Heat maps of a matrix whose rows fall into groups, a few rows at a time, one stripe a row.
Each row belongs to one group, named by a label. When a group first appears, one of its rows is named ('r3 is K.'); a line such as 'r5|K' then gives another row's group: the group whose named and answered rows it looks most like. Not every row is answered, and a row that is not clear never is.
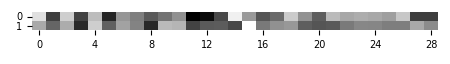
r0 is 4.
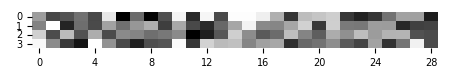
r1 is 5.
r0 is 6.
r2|4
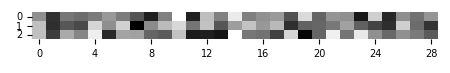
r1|6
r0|6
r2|4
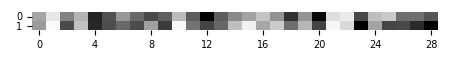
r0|5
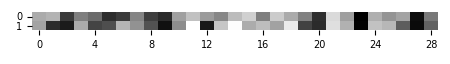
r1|5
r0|5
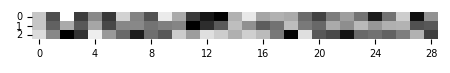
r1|4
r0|4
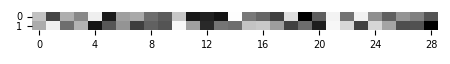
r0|4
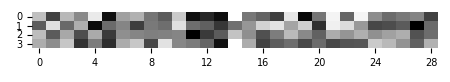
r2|4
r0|4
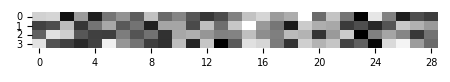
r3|6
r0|5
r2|5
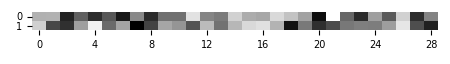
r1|6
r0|5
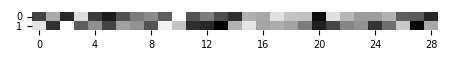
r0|5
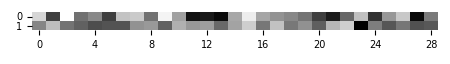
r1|5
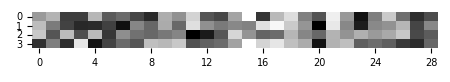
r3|5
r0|5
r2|4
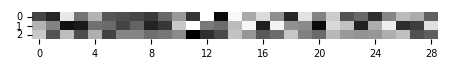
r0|6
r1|5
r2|4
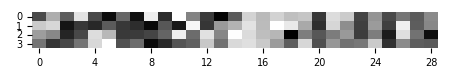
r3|6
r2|6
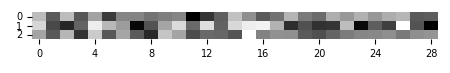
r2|4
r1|6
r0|4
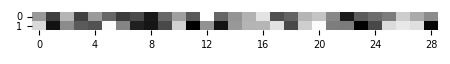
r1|6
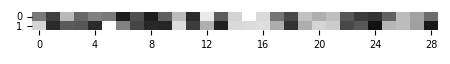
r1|6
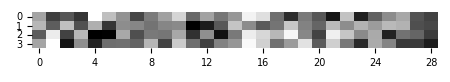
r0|6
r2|5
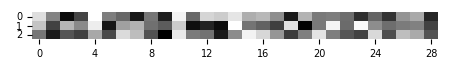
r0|6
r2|6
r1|4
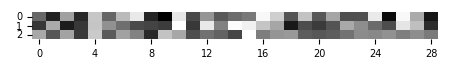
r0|6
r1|6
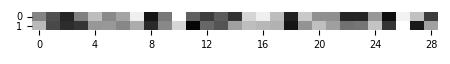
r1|6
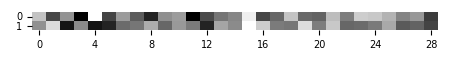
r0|4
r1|5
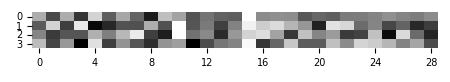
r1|5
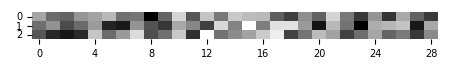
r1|5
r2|6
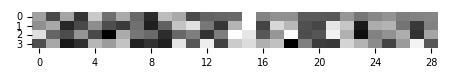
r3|6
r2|5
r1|5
